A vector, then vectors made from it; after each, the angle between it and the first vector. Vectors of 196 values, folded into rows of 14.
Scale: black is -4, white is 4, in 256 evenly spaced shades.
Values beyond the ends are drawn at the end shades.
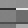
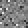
orthogonal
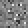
orthogonal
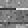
nearly parallel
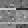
nearly opposite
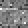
partly opposed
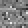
partly opposed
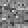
partly aligned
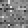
partly aligned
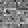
partly opposed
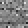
partly aligned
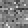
partly opposed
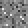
orthogonal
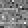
partly opposed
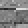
nearly parallel
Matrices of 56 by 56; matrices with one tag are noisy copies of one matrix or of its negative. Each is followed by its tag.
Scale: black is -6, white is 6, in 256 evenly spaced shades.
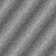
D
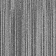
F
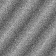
D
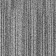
F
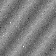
D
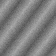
D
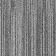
F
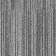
F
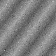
D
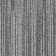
F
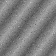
D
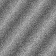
D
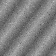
D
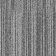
F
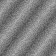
D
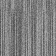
F
